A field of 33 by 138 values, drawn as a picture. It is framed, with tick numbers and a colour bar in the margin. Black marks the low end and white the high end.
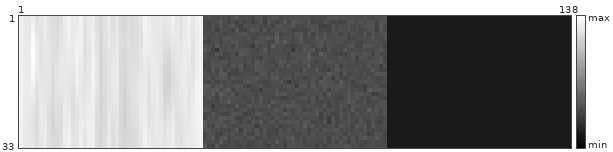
It is made of 1 by 3 panels. Panel 1,1: very high, streaked downward, faint in contrast. Panel 1,2: low, fine-grained, faint in contrast. Panel 1,3: very low, flat.
